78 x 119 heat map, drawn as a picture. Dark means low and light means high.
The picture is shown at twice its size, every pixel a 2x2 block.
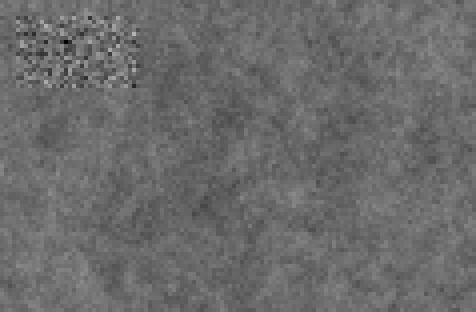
Mirror symmetry: none. Odd patch: rougher, in the top left. Roughest part: top left. Stripes: none. Histogram: heavy tails on both sides.
